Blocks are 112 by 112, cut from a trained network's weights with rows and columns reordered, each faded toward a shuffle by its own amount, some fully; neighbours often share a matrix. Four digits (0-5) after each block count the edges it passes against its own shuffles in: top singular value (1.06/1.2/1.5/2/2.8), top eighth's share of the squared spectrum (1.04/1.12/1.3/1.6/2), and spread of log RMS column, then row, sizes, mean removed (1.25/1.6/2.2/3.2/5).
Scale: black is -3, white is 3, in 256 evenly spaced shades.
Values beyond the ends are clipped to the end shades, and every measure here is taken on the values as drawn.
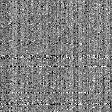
4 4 0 3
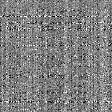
4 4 0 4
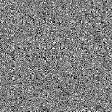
3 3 2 2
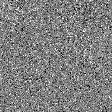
2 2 1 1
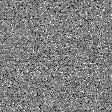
1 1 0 0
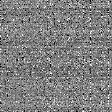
3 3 3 0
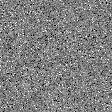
0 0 0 0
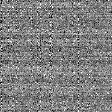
3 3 3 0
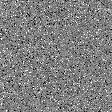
0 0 0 0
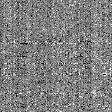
3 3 0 3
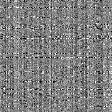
4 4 0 4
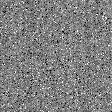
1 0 0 1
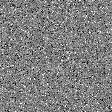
0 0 0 0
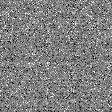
2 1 1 0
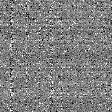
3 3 3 0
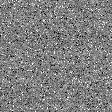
1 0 0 0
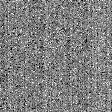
3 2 0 1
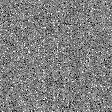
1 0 0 0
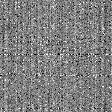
4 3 0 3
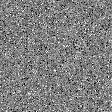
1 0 0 0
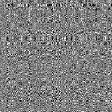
4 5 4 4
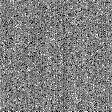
2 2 0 1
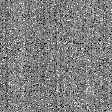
3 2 0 2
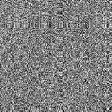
4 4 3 2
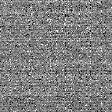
3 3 3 0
